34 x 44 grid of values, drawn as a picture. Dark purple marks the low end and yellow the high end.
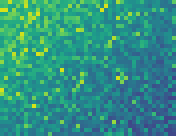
Ninth with the highest average: top left. Mirror symmetry: none. Grain: fine. Ninth with the lowest average: bottom right. Slope: up to the top left.
